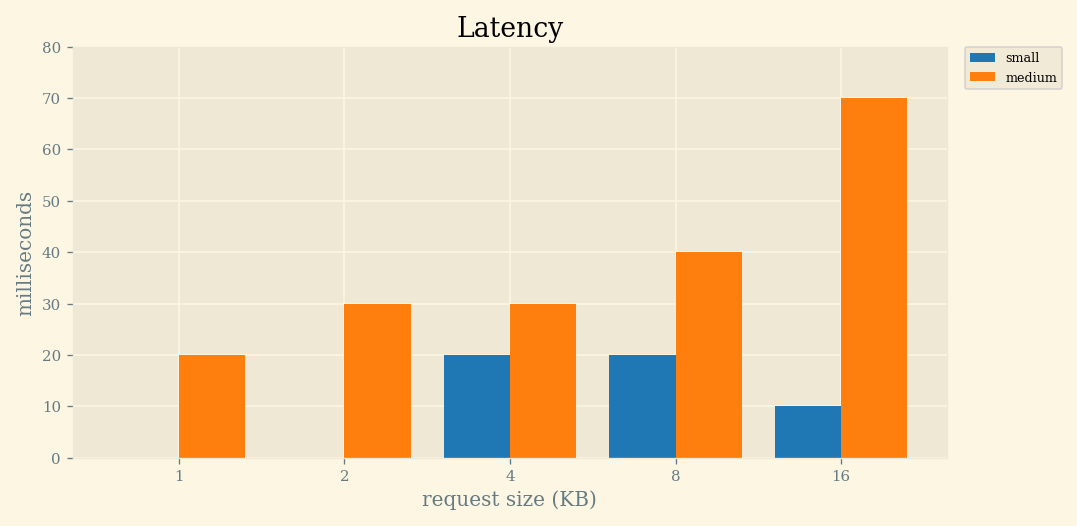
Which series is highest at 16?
medium
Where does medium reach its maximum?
16
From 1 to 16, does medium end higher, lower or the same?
higher
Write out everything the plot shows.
Title: Latency
x-axis: request size (KB), ticks 1 2 4 8 16
y-axis: milliseconds, ticks 0 10 20 30 40 50 60 70 80
Legend: small, medium
Values:
small: 0 0 20 20 10
medium: 20 30 30 40 70
